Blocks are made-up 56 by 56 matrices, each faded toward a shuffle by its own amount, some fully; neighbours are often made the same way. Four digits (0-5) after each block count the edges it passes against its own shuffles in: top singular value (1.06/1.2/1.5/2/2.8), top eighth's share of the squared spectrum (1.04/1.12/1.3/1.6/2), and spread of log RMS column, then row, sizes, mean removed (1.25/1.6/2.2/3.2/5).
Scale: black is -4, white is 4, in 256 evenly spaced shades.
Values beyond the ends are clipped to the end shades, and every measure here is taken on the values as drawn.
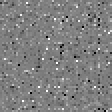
3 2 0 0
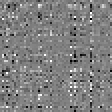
4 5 3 3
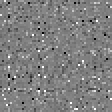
3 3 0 1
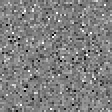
0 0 0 0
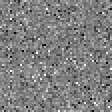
2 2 1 0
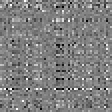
5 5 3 3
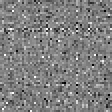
3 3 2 2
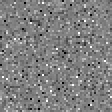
0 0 0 0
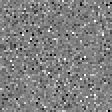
0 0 0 0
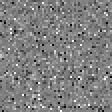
3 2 0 1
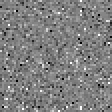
1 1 0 0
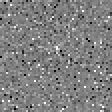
0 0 0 0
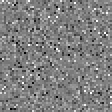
2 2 0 0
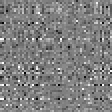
4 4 2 3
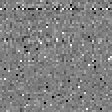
4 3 1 1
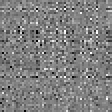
4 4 2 3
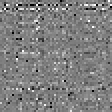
4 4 2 2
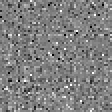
3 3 1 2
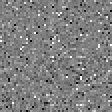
1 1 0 0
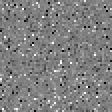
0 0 0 0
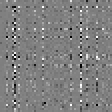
4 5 3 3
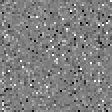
2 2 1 0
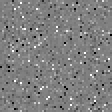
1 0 0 0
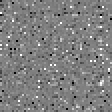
2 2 0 0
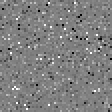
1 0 0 0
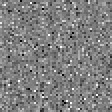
3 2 0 0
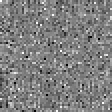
3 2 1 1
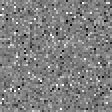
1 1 0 0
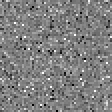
2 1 0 0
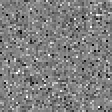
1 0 0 0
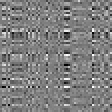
5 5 4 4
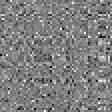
4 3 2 2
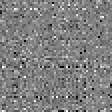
4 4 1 2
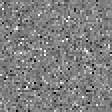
2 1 0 0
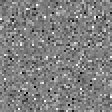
3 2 0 1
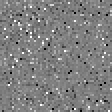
0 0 0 0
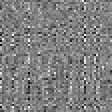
4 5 3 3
